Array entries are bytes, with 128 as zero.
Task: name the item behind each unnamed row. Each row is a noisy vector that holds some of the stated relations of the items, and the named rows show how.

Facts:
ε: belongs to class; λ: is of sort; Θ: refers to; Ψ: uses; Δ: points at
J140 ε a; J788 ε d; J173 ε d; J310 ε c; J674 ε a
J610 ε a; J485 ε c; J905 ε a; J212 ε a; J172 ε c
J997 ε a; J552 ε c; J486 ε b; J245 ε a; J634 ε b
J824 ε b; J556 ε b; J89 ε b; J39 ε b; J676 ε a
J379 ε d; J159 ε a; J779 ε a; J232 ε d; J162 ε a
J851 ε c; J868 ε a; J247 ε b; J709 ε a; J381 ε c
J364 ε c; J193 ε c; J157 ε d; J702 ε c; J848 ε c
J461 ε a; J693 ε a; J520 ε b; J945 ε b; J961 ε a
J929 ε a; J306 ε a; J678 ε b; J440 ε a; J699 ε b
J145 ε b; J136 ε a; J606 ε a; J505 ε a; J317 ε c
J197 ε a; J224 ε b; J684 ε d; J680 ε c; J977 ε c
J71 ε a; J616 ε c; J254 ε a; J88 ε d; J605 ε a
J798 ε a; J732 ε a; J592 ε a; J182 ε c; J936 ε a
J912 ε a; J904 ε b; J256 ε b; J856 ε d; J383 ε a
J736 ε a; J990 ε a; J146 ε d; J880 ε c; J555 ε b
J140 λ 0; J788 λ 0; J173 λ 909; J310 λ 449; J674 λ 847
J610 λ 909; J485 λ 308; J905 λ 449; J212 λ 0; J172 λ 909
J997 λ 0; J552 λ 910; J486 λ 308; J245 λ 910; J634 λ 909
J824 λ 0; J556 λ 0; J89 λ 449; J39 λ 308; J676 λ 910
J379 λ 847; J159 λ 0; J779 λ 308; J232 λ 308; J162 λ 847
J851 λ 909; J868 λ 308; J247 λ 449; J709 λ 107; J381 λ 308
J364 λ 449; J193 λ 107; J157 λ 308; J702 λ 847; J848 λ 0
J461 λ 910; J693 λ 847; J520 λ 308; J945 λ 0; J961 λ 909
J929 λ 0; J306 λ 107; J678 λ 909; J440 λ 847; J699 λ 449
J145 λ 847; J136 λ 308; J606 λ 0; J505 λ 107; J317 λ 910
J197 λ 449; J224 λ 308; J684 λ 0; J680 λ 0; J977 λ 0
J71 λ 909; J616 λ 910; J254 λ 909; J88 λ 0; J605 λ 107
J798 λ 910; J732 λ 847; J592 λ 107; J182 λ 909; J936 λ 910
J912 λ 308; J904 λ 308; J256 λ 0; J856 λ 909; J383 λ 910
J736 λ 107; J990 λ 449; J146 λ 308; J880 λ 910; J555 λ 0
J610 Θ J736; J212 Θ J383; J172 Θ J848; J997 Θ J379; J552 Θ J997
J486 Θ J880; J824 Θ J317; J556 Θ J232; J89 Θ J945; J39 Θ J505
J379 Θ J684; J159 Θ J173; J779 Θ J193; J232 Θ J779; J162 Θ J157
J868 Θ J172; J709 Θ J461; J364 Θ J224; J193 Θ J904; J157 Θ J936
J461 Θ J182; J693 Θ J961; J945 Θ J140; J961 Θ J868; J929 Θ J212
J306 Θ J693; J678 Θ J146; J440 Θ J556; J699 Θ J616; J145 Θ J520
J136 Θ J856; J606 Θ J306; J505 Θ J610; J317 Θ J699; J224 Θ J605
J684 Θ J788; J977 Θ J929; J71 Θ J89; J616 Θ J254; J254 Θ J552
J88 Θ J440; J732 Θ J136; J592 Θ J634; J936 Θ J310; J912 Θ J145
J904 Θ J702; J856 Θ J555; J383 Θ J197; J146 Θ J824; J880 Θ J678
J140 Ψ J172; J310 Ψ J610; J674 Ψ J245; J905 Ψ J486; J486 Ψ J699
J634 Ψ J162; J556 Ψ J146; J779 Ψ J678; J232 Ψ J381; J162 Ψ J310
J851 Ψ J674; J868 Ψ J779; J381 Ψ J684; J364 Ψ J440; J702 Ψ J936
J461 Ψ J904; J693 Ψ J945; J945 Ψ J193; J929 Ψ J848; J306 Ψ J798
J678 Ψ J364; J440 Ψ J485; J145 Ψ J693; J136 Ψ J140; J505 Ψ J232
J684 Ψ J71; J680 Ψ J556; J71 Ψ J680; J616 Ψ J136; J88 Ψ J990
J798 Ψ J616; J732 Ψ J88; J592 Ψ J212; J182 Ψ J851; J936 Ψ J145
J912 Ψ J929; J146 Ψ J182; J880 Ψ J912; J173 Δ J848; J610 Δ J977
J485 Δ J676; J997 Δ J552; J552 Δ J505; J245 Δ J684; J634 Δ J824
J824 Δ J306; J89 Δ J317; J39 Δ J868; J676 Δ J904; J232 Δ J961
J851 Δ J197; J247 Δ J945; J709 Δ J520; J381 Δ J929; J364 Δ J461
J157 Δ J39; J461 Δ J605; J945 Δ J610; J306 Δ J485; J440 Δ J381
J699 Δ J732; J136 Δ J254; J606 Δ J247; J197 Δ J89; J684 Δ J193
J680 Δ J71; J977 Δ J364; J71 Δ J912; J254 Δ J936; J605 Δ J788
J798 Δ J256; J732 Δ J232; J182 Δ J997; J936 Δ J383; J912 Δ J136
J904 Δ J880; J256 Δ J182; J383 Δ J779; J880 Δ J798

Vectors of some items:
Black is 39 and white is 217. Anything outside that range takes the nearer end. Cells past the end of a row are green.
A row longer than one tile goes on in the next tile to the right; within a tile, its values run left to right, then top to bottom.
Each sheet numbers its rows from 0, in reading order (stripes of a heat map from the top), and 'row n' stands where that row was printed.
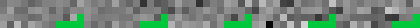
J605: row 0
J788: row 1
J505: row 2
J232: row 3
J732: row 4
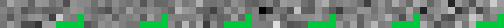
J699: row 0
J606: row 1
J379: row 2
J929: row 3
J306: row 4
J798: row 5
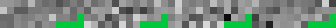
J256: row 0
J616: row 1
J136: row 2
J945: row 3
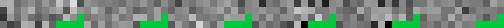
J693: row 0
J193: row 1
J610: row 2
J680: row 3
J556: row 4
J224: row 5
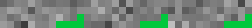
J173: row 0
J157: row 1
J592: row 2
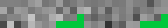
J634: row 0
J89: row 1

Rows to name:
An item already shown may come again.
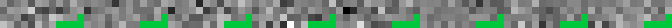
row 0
J616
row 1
J306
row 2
J798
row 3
J381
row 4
J929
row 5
J788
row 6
J379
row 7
J634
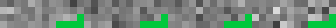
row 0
J172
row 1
J676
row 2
J461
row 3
J182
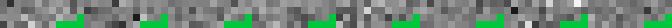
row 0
J610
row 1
J905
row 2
J247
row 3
J702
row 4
J936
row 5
J977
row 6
J912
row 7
J245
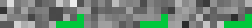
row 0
J674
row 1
J848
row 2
J232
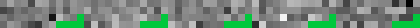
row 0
J905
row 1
J634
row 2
J880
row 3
J310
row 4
J88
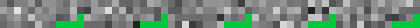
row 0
J485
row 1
J146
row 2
J990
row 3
J851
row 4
J779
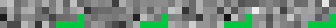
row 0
J145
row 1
J905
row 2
J140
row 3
J678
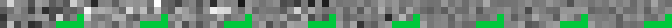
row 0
J486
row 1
J364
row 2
J71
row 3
J684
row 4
J197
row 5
J383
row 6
J247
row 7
J383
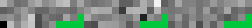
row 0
J162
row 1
J440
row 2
J868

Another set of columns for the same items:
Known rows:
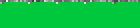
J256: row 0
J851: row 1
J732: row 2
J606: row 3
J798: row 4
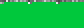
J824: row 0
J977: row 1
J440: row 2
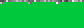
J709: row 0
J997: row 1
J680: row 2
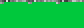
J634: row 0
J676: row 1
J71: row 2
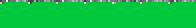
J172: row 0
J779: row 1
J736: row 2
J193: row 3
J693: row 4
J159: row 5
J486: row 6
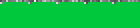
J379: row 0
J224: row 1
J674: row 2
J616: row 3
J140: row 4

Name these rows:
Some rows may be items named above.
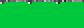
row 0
J136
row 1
J364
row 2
J678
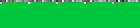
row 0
J383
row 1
J945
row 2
J485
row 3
J247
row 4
J182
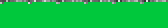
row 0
J868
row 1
J788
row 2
J306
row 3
J880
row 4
J634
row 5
J634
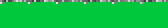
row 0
J556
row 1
J851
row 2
J310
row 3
J381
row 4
J379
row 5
J146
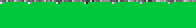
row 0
J945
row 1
J702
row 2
J616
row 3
J678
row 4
J232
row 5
J71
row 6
J461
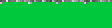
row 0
J157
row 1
J145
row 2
J245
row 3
J912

